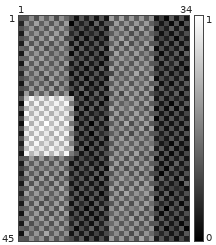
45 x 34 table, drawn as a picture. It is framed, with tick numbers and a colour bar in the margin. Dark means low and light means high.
Ninth with the highest average: middle left. Stripes: upright, repeating 2 times. Odd patch: higher, in the middle left.
